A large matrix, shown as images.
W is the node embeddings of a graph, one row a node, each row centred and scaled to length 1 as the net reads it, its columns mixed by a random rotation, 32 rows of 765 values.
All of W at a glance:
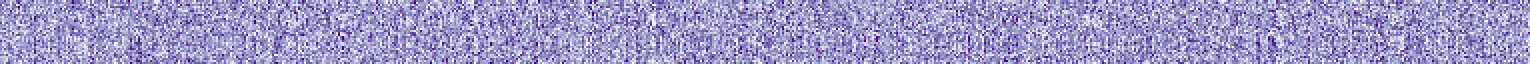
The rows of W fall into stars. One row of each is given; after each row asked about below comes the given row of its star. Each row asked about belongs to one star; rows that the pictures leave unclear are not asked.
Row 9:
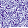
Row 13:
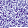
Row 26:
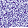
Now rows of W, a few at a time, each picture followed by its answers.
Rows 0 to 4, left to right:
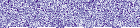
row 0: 13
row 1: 13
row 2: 9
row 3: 13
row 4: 13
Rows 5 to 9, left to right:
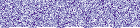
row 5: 26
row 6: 26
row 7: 9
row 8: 9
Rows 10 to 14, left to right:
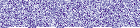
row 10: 9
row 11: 9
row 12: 9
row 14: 13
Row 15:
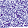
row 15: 26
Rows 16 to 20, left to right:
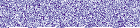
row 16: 13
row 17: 13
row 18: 26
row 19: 26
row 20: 26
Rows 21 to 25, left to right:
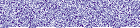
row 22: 9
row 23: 26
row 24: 26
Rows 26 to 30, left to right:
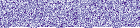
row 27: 13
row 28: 26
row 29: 9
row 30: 9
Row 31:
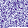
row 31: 9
